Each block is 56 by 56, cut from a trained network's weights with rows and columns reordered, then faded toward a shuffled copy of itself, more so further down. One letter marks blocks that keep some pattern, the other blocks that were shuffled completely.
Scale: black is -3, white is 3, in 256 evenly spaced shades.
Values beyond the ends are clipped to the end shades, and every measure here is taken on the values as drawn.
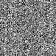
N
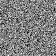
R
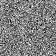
R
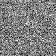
N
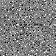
N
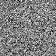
N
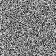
R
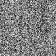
N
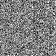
N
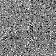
N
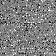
N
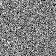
R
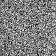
N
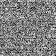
N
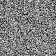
R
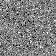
R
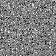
N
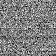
N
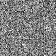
N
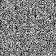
N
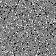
R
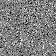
R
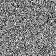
R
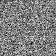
N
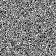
R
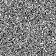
R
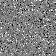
R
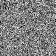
R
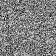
R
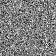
R
